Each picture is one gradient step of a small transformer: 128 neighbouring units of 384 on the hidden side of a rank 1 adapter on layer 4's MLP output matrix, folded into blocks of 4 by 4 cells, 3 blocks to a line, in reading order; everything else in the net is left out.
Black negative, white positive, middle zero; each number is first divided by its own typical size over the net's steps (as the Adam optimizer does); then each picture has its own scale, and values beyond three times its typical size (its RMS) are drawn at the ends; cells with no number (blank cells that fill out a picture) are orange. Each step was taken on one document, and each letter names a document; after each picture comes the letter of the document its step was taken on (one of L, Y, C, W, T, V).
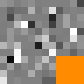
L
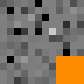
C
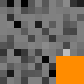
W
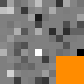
C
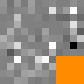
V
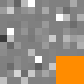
V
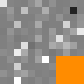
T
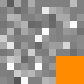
L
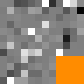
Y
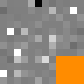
T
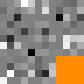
V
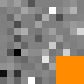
T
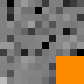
W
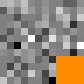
V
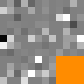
V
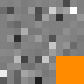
T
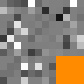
V
